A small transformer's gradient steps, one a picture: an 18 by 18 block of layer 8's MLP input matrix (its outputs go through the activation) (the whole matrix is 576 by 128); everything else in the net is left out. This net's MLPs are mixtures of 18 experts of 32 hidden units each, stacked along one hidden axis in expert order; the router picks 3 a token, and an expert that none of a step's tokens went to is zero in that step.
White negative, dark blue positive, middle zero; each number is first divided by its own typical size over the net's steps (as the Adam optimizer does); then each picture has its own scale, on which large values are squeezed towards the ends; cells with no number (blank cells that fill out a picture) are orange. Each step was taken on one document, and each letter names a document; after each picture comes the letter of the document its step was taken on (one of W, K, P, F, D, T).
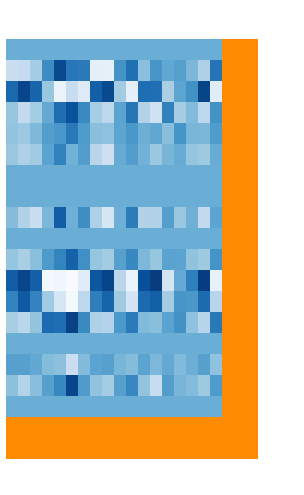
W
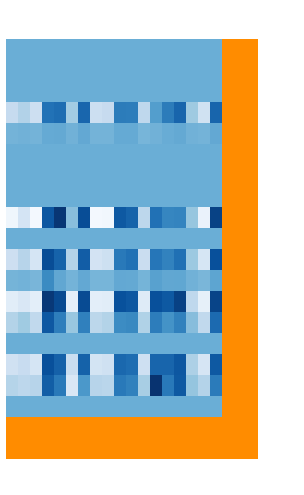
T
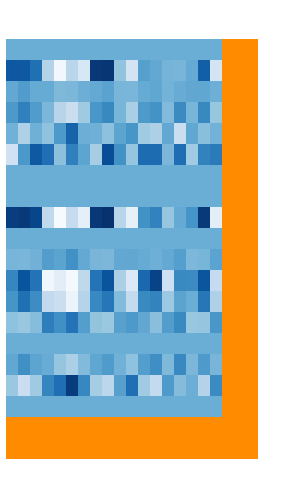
W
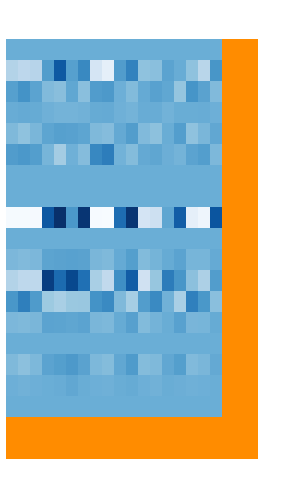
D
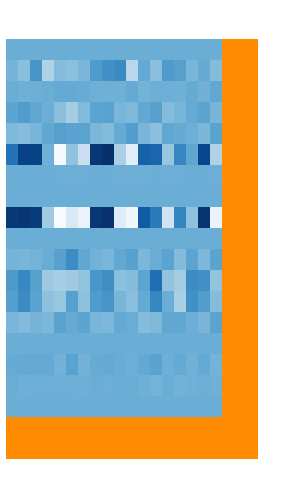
W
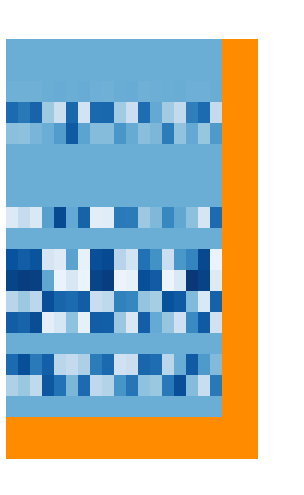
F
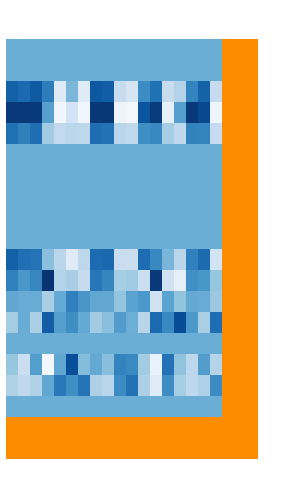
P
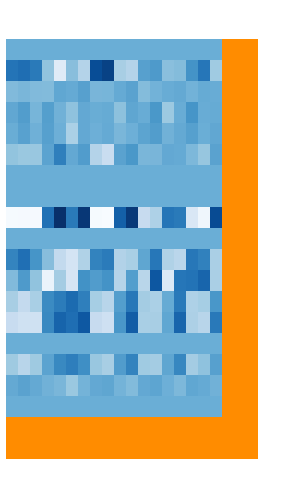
D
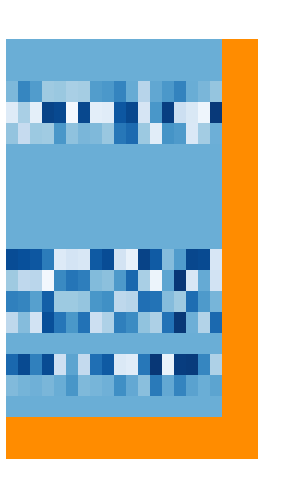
P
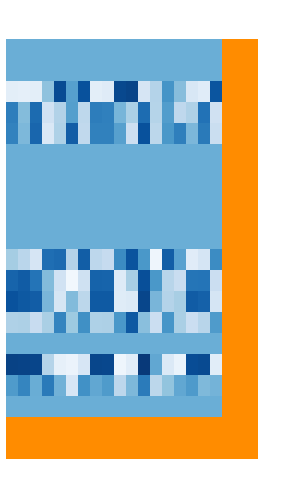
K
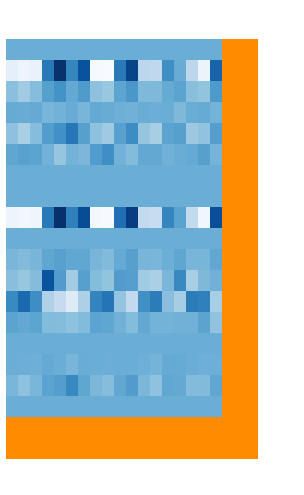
D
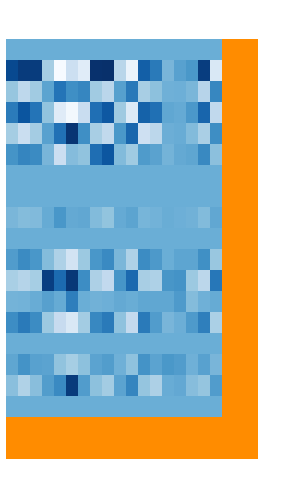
W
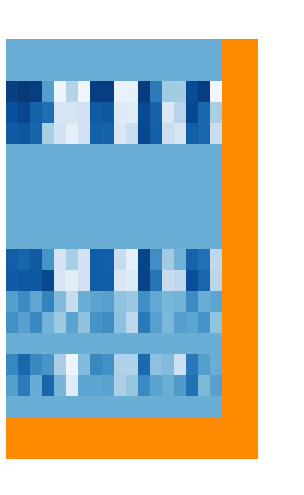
K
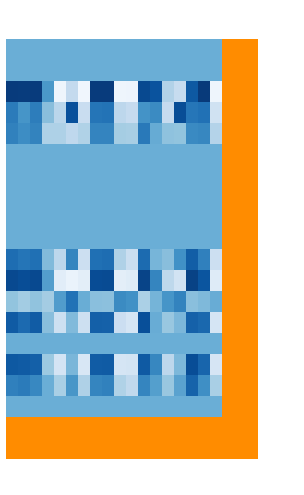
K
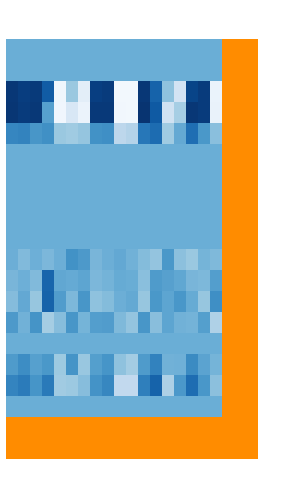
P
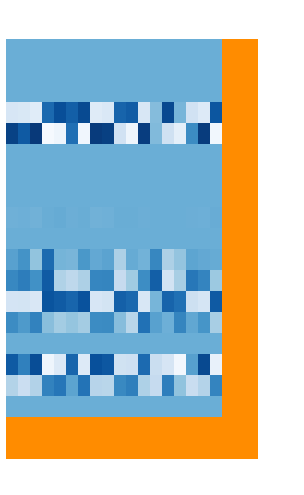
T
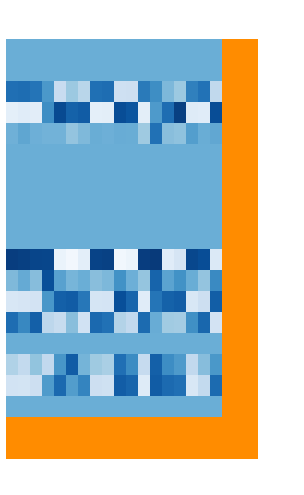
P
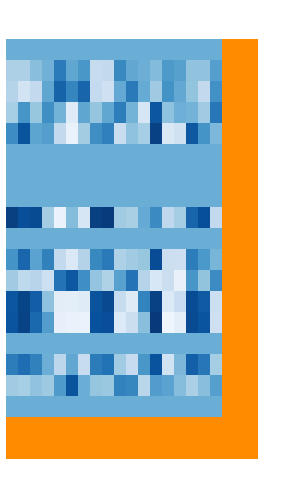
F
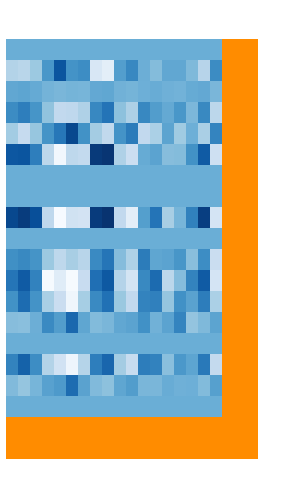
W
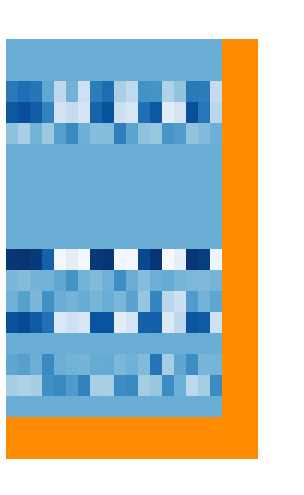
T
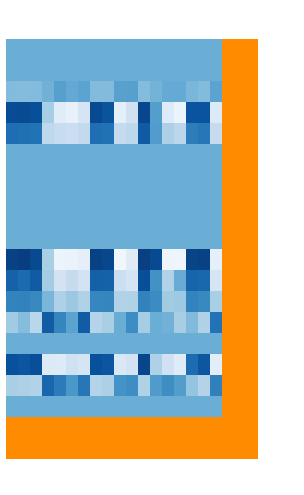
K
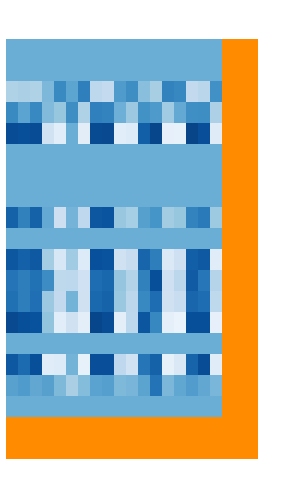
T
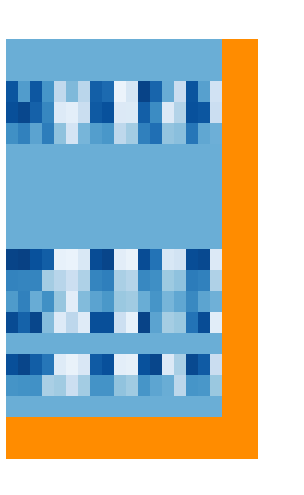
P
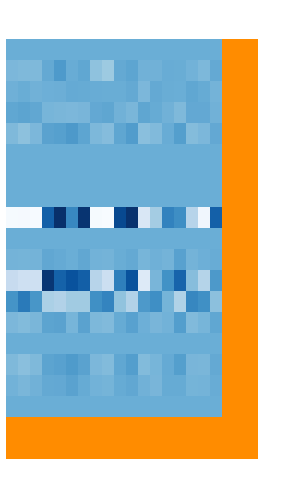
D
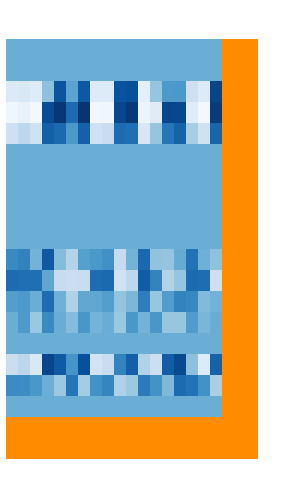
K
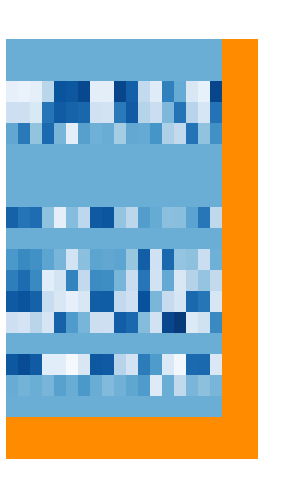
F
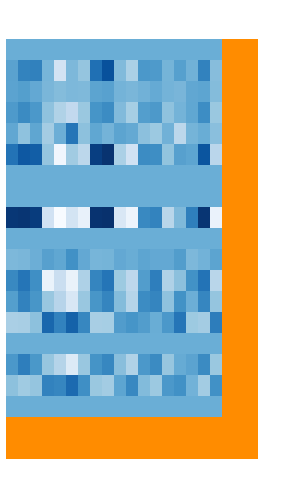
W
